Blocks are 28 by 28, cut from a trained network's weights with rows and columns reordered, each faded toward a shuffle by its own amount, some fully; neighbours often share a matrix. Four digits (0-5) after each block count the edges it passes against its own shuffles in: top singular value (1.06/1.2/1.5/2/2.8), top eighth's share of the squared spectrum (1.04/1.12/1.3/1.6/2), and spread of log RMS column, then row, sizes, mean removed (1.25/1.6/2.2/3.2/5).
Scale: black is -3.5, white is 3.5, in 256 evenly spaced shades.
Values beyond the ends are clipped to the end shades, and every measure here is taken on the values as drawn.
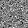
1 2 1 0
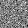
0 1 0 0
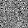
2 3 1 0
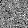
0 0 0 0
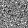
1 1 0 0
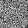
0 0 0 0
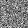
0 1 0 0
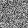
0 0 0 0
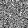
1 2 0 0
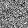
0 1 0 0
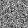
1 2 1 0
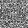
2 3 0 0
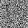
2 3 1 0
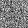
0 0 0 0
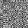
3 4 1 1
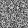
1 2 0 0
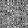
3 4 2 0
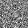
2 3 0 1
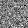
2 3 0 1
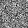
1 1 0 0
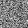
2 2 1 1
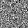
1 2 0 0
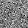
0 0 0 0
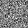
1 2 0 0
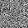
1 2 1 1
